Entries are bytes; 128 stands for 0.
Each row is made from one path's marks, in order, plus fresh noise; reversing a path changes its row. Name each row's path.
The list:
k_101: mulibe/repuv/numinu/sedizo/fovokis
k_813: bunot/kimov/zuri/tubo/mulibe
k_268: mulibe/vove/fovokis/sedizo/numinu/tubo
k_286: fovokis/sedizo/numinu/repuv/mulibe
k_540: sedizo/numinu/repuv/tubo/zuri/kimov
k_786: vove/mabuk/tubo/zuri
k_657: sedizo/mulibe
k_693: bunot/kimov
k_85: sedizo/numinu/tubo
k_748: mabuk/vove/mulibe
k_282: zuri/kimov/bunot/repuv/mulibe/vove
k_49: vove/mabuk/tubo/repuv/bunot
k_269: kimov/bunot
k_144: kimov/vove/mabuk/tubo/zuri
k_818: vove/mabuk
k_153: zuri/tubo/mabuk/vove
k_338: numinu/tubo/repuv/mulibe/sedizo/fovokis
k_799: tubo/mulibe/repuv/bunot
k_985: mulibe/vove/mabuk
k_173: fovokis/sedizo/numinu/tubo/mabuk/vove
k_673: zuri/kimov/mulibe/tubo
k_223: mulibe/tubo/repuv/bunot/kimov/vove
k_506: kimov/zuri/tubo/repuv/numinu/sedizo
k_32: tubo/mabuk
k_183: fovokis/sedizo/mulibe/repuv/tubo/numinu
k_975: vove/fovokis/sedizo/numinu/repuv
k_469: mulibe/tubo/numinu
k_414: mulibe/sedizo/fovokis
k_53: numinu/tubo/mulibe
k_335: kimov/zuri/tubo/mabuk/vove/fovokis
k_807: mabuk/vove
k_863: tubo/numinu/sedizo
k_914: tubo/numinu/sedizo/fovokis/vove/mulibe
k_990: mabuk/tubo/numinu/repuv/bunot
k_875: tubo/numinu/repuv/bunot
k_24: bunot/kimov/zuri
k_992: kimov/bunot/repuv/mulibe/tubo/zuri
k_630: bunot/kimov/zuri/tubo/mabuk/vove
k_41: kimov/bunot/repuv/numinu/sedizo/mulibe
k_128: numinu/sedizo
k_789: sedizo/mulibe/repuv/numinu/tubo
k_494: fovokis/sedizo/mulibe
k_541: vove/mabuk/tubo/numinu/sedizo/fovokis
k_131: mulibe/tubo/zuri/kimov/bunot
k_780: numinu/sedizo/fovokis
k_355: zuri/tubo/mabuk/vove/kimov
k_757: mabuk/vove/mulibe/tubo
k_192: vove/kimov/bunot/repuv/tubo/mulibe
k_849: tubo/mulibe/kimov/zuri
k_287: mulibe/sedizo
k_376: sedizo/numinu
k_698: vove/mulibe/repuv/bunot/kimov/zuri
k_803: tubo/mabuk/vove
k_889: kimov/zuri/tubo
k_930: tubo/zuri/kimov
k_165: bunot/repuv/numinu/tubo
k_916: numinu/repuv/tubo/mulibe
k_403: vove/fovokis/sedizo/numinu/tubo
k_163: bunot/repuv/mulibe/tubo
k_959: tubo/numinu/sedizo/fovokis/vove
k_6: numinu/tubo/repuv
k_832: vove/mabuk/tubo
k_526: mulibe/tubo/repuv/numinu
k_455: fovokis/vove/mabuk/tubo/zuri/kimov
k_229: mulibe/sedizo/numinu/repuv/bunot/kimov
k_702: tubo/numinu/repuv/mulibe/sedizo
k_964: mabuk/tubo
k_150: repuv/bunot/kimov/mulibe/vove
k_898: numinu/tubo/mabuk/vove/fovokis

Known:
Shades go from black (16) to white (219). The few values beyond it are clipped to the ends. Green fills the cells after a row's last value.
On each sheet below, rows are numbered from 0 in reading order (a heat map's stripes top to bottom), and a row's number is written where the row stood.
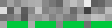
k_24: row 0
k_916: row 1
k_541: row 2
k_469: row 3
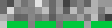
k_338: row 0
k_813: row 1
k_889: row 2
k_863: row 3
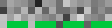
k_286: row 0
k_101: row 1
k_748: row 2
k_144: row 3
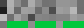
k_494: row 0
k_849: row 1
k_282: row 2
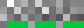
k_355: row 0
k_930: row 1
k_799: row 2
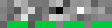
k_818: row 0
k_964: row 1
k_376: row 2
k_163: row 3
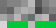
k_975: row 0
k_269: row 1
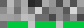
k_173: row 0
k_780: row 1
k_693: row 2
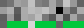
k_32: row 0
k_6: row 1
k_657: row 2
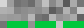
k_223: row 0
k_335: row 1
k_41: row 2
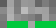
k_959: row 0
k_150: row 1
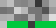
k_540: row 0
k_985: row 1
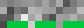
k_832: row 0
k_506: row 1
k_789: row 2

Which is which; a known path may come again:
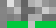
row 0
k_813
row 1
k_540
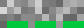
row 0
k_630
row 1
k_53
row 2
k_898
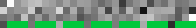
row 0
k_153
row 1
k_49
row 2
k_24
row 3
k_673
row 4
k_889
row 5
k_183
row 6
k_757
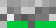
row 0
k_875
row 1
k_786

